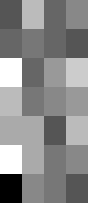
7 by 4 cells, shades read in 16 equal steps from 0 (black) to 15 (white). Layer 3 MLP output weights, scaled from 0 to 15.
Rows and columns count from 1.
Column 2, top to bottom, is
11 7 6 7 10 10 8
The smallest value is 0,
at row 7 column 1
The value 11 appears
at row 1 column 2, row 4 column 1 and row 5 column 4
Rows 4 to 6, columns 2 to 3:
7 8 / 10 5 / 10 7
